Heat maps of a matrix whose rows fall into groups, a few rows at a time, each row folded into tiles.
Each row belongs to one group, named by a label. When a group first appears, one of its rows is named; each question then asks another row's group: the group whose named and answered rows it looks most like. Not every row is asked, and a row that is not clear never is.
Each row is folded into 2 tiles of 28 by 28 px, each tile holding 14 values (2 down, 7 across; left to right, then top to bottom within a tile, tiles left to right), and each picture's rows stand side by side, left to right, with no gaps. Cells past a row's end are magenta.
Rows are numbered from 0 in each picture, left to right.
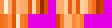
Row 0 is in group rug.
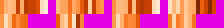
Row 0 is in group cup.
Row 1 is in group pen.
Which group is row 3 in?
rug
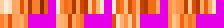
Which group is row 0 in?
rug
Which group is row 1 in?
cup
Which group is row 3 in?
cup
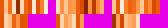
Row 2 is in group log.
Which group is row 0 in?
cup
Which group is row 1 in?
pen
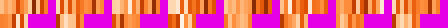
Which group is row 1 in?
pen
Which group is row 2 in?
rug
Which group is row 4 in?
rug
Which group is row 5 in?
log
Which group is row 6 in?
cup
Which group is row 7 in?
pen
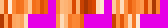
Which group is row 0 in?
log
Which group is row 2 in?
log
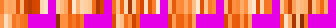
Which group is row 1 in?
rug
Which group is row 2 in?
cup
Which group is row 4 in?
log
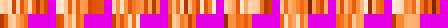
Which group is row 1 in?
rug
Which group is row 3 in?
cup
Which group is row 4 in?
rug
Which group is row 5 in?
pen
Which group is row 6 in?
log
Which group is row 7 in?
rug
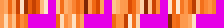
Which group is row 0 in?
cup
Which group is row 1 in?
pen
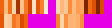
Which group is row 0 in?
cup
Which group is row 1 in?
rug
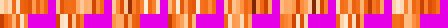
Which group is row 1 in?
pen
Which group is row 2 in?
cup
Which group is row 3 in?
log
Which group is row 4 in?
pen
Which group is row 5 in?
log
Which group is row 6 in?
pen
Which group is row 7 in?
rug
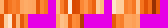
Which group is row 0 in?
pen
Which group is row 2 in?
rug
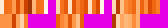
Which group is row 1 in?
cup
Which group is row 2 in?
pen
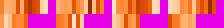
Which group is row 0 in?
cup
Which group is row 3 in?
rug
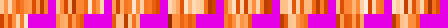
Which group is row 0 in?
log
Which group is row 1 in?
cup
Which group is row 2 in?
log
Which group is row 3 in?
rug
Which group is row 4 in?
rug
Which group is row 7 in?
rug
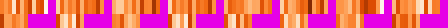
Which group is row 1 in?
pen
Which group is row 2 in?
rug
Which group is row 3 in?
pen
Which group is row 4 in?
pen
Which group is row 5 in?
pen
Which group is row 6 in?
cup
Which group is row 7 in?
log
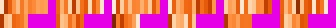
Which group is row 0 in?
pen
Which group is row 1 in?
cup
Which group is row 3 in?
pen
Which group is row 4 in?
rug
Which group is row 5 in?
cup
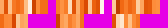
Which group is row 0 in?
log
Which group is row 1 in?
cup
